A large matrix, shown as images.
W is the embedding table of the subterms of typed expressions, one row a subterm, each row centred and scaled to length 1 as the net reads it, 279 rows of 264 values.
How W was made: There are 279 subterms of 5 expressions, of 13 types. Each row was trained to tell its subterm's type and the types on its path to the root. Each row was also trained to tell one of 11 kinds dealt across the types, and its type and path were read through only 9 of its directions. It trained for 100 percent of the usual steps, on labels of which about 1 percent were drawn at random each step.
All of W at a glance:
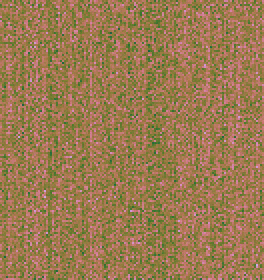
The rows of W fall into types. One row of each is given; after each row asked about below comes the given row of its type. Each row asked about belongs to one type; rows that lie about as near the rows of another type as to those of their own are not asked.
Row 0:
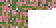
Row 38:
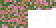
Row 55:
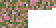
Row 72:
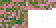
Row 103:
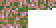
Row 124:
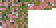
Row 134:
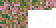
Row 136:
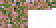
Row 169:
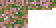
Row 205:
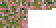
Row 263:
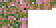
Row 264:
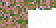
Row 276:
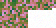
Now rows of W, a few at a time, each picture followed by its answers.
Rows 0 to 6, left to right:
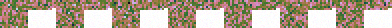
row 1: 38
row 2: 264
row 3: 72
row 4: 276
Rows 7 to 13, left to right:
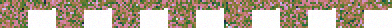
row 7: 103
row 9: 103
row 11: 264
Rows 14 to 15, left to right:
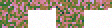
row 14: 263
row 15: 0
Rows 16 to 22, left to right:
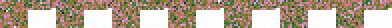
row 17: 0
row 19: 136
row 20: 72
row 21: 169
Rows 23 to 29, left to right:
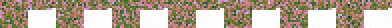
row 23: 103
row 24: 205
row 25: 0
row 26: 103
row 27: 169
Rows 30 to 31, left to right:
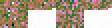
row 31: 72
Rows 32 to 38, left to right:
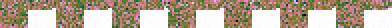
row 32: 136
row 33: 134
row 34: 205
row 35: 263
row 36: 264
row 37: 134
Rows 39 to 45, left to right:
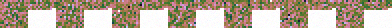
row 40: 72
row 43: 55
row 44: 136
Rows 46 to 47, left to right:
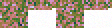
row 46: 136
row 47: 136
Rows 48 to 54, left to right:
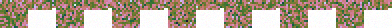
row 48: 169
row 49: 205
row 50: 124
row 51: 136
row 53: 0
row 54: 103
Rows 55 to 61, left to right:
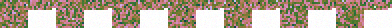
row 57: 264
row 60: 169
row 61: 72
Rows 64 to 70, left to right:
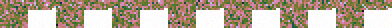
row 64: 169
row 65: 124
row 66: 72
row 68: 103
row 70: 134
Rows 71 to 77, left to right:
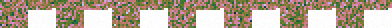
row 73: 264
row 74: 276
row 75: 55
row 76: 72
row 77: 169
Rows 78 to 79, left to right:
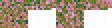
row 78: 264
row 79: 276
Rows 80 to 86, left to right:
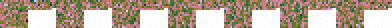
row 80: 103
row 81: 276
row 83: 205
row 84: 72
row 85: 136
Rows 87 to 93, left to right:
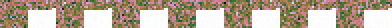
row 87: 103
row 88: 103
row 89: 264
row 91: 55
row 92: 205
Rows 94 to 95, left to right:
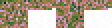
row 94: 263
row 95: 136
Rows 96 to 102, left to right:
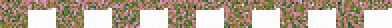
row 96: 0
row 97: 263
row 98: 134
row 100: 38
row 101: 103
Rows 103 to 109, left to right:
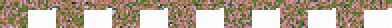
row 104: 264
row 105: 264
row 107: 136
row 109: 55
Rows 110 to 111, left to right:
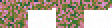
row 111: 169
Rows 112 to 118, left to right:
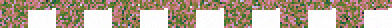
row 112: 136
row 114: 72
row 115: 134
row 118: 72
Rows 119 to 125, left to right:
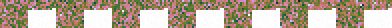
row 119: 124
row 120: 55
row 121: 205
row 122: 134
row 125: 169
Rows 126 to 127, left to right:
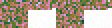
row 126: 169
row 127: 264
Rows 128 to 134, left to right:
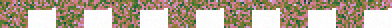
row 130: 0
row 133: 136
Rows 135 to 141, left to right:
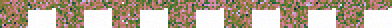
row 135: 264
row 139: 0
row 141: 136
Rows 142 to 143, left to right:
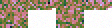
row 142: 103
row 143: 0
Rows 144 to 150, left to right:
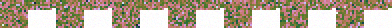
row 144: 264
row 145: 72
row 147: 124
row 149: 0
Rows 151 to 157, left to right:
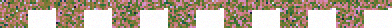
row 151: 38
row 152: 205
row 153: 136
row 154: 205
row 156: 263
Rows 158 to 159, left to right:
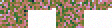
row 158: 169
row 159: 205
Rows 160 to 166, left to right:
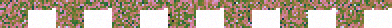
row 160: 134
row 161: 136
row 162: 38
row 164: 55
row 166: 264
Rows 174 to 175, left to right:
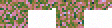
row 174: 103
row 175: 55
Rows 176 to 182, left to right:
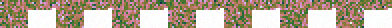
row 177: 134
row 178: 0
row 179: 205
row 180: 0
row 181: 169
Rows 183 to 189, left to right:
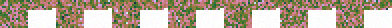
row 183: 276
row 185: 0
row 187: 72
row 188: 263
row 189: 38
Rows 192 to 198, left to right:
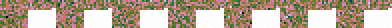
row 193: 264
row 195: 276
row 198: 205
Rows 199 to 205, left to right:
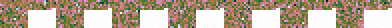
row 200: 0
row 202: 169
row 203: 72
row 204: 134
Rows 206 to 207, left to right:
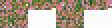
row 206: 134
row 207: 103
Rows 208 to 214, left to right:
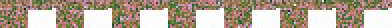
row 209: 103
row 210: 205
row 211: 263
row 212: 136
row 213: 124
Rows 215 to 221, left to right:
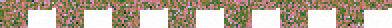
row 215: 169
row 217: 263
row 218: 124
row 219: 72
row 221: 264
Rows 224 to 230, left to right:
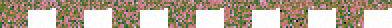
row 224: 205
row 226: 103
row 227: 124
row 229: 124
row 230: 263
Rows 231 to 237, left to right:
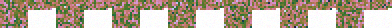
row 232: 124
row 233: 0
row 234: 205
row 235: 72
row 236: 276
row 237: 205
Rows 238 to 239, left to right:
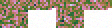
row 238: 103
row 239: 263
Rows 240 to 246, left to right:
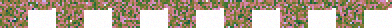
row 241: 276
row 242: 263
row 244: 169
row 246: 0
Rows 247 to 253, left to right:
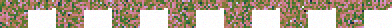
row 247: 205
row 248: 205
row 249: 134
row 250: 134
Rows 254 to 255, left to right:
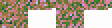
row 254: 136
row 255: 103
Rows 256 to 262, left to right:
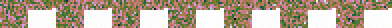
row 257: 263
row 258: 169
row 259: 124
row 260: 72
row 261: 0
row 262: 136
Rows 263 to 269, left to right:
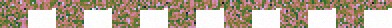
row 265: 134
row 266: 169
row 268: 38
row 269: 124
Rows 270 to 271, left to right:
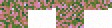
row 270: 0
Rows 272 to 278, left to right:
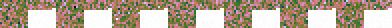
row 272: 136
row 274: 134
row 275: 103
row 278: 134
